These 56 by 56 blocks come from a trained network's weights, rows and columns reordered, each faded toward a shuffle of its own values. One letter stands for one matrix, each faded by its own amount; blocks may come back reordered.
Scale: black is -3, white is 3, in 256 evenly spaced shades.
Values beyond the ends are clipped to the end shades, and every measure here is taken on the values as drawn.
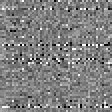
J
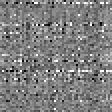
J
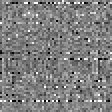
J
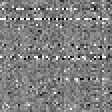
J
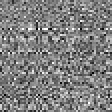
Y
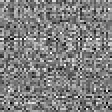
Y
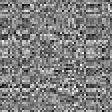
Y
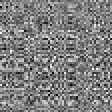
Y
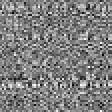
Y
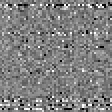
J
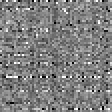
J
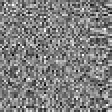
Y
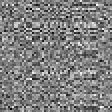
Y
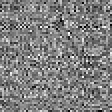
Y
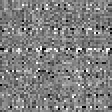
J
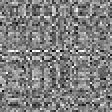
Y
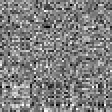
Y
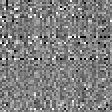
J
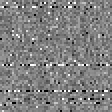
J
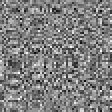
Y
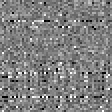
J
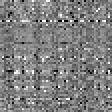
J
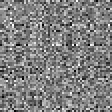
Y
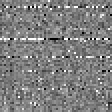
J
